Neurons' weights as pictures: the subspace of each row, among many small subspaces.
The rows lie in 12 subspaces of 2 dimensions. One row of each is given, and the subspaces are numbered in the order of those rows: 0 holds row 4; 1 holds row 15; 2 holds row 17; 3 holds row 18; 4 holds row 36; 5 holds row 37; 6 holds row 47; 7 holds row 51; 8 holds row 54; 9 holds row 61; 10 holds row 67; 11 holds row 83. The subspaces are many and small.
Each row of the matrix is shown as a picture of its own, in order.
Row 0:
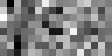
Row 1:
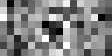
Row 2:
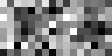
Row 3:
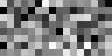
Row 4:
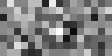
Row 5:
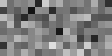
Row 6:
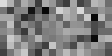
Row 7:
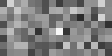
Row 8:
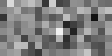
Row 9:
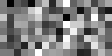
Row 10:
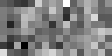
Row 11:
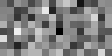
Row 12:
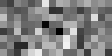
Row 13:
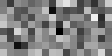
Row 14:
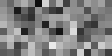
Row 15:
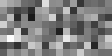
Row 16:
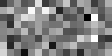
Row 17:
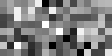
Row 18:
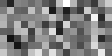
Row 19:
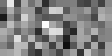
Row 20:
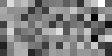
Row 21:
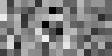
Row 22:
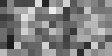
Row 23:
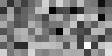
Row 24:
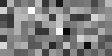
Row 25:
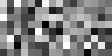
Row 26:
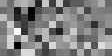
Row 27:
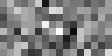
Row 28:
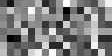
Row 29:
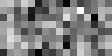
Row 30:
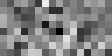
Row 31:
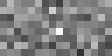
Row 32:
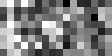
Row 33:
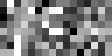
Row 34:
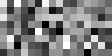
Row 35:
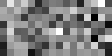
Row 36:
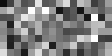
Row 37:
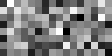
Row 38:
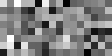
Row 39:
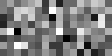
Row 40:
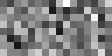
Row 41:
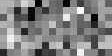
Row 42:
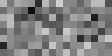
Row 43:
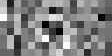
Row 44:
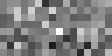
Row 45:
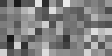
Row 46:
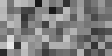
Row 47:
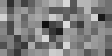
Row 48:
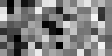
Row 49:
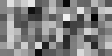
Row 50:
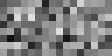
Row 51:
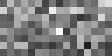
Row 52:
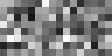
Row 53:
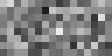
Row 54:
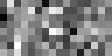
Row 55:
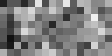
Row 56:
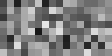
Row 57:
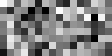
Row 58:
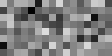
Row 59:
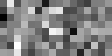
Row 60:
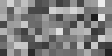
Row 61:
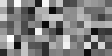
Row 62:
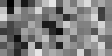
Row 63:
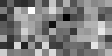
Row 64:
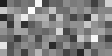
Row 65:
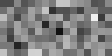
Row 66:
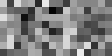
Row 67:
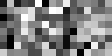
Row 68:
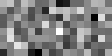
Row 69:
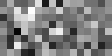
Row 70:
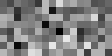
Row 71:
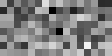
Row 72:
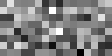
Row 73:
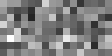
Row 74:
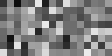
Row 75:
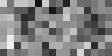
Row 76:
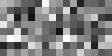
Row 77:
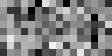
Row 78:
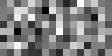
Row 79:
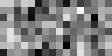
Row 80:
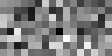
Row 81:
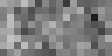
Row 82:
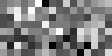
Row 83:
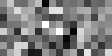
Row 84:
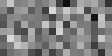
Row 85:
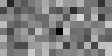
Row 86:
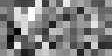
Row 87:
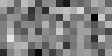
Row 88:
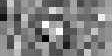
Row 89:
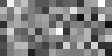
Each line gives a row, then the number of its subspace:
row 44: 2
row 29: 11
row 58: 5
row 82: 2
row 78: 1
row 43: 6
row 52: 1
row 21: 6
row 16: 4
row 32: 10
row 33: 8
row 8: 0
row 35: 5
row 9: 0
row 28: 3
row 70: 2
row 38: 9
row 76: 1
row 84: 3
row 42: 5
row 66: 10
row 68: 2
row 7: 5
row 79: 11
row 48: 8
